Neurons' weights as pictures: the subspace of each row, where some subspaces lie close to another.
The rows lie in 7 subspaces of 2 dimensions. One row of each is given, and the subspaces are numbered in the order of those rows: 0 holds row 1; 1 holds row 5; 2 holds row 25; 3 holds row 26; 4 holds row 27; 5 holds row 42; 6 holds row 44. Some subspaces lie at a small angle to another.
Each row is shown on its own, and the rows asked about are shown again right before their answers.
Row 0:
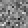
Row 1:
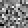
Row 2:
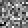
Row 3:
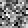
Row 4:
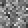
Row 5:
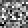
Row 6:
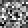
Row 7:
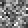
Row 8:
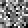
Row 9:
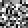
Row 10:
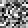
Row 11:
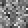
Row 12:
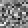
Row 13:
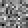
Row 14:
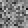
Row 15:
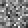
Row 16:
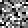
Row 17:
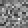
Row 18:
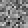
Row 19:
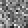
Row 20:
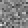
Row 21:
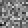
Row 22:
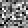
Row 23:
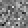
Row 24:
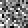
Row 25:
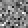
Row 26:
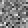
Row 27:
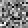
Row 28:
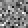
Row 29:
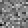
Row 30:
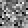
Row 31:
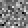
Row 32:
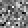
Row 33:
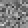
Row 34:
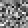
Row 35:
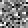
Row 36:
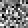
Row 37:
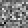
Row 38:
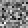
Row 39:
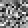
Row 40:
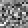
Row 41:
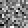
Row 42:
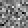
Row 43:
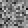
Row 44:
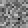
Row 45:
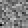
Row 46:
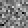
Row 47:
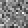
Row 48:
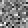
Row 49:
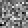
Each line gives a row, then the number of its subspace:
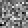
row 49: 4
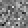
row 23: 2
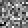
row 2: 4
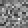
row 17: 6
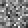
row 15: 5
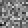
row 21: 4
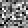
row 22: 1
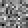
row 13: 0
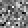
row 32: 2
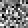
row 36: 0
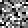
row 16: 3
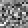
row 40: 6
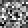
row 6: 1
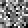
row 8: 5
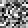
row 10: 6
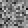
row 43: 1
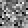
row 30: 4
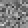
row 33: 5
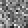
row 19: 0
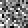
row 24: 0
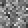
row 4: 6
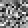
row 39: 5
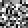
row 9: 0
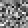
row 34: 5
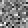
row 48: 3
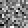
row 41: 0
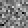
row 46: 5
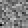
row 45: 3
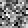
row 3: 4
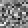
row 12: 6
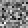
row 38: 1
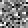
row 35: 3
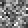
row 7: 4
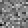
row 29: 3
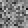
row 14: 1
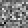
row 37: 1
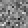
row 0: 2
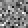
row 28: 2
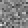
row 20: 3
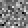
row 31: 2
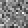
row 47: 5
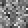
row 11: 6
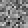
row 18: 2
